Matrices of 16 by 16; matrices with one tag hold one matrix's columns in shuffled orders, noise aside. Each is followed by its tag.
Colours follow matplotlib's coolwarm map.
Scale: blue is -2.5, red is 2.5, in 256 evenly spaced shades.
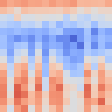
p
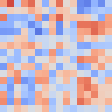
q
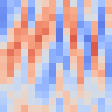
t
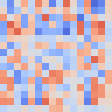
q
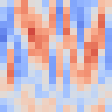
t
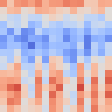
p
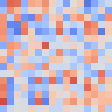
q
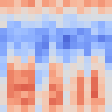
p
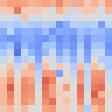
p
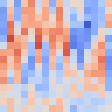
t
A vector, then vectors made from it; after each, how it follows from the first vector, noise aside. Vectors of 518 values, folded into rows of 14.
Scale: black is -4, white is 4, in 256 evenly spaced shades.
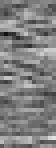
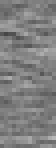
shrunk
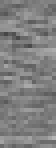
shrunk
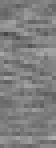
shrunk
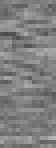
shrunk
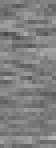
shrunk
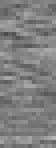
shrunk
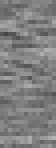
shrunk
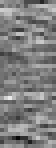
wrapped around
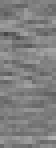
shrunk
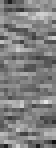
wrapped around
